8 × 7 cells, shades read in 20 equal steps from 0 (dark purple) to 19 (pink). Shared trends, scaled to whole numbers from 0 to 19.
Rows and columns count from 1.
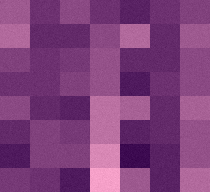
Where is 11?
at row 5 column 5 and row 5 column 7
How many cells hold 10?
3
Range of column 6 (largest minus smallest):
2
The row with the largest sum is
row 8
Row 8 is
6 5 2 19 10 3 12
